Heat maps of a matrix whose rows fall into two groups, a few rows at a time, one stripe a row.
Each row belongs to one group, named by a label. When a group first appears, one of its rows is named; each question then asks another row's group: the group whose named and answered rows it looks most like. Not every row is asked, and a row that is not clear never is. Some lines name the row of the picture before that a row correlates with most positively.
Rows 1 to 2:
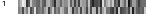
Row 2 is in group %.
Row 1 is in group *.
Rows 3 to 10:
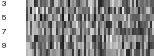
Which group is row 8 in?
*
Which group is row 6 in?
%
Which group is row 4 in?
%
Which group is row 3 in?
*
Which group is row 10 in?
*
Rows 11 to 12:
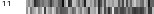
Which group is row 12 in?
%
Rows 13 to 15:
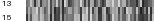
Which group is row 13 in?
*
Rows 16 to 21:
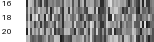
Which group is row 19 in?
*
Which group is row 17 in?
*
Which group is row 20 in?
%
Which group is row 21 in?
*
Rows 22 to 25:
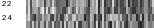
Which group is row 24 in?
*
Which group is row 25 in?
%
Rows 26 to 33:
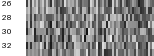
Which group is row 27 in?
%
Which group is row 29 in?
%
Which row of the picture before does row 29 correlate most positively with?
25
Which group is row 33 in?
%
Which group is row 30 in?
*
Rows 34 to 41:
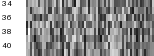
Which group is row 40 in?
*
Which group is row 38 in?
*
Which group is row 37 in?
%
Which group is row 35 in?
%
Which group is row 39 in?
*
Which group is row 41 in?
*
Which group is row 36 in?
*
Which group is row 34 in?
%
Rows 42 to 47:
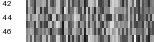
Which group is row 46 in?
*
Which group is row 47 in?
*
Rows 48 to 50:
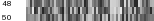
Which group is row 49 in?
*
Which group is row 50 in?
*
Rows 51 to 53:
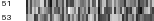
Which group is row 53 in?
*
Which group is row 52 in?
%
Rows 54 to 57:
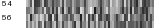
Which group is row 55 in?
*
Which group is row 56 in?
%
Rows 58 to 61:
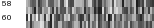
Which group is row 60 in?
%
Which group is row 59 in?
*
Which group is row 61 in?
%
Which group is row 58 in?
*
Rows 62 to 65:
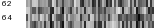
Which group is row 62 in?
%
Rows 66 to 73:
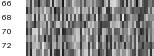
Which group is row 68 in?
%
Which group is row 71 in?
%
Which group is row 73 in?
%
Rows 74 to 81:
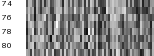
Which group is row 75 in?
*
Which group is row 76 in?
*
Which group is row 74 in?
*
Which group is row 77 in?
*
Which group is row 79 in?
%
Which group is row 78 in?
*
